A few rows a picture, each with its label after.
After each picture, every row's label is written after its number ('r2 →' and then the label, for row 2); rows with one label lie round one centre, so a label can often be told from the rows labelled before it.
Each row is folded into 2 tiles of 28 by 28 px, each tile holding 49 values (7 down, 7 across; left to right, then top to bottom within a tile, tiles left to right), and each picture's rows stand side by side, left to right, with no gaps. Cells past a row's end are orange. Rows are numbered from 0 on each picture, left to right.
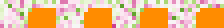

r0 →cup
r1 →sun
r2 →cup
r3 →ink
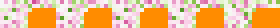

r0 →ink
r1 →ink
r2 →ink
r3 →ink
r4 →cup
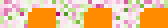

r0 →sun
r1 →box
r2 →ink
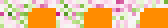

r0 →box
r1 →box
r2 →sun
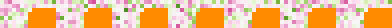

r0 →sun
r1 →ink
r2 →ink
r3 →cup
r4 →sun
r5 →ink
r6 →sun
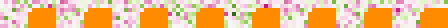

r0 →ink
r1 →sun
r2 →ink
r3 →box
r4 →box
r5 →sun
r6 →cup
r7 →sun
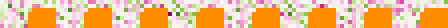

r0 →cup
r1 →ink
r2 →ink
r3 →box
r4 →ink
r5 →box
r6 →ink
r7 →sun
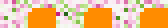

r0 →ink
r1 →box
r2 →ink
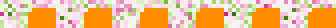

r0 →box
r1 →ink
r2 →sun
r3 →cup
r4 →box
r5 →ink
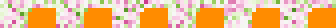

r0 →cup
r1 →cup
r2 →ink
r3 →cup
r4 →sun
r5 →ink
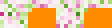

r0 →box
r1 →cup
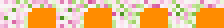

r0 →ink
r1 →ink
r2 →box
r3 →box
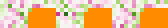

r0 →cup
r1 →box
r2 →cup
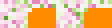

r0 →ink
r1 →cup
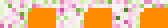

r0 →cup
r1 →sun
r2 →ink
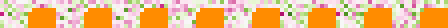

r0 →box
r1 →ink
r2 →ink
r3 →sun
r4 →sun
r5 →box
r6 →box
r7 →cup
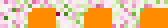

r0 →ink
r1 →box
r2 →cup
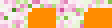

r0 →ink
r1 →sun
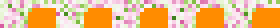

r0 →cup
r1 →box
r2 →ink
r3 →ink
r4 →cup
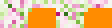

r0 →cup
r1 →box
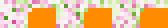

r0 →ink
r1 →cup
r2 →cup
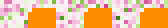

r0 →sun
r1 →ink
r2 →ink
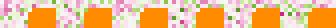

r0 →sun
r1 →cup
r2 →sun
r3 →ink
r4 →ink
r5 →box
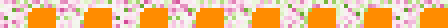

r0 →ink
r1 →sun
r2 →ink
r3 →sun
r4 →sun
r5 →cup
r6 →cup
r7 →ink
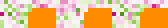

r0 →box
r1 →sun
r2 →box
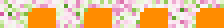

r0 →box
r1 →cup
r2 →sun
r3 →ink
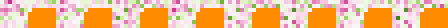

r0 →sun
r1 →sun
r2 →ink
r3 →sun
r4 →ink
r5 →ink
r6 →sun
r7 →ink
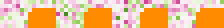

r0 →sun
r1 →box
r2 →ink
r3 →sun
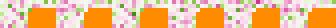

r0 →cup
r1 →sun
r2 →cup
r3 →ink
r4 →ink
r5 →sun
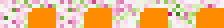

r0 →ink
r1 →ink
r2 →sun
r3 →box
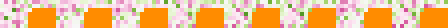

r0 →ink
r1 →sun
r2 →sun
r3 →cup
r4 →cup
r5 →cup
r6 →sun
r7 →cup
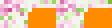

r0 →sun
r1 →sun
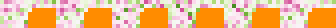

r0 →sun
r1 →sun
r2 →ink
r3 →cup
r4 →cup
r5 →sun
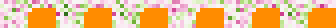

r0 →ink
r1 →box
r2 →box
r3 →sun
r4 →ink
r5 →box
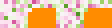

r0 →ink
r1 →cup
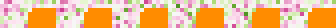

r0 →sun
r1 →sun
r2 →ink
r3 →cup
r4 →cup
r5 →sun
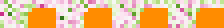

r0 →box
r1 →ink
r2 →cup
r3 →cup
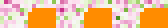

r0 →sun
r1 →sun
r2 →ink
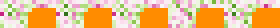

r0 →box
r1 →box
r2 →box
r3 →cup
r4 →box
